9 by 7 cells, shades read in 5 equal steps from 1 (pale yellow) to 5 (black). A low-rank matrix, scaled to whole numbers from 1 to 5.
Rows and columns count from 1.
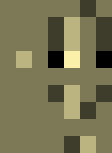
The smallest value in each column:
3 2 3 3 1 2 3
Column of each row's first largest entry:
6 4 4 4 1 4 6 1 5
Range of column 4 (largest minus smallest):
2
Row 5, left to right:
3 3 3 3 3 3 3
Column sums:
27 26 27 32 22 28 32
